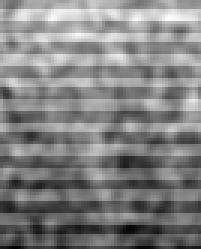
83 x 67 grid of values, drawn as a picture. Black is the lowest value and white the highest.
The field climbs toward the top. Horizontal stripes repeat 11 times down the table. The histogram is bell-shaped. Overall the values sit about 50% of the way up the scale. No lone cell stands out from its neighbours.
